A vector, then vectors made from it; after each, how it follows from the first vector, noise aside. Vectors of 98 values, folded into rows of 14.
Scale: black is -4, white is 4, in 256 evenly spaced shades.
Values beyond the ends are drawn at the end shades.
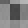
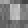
negated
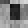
scaled up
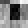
scaled up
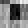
scaled up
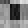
scaled up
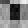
scaled up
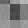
copied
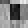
scaled up
